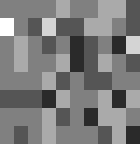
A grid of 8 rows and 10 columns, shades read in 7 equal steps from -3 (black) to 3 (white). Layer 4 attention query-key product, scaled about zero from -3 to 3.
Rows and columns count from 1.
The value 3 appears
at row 2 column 1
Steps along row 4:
up down same up down up up down down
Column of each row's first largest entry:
5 1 10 2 4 5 4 4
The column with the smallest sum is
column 6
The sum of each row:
2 3 -3 -1 -2 -4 0 -2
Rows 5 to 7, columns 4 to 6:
1 -1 0 | -2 1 0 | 1 -1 0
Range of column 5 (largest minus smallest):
2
